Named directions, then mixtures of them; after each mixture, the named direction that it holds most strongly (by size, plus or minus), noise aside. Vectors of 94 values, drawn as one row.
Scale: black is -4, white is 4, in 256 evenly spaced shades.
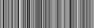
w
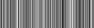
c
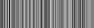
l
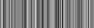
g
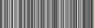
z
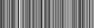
l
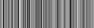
w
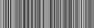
l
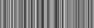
g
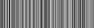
l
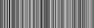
l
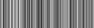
w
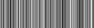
c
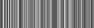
z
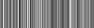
w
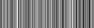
c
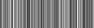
z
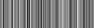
w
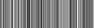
w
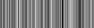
c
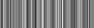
g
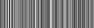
l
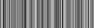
g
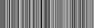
l
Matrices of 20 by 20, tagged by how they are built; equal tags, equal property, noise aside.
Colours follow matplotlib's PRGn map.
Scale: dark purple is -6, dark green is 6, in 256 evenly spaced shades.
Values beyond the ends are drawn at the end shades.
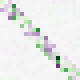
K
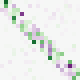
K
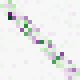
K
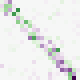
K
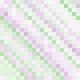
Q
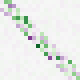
K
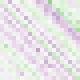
Q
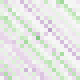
Q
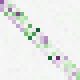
K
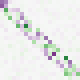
K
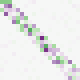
K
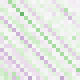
Q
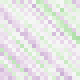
Q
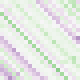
Q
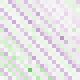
Q
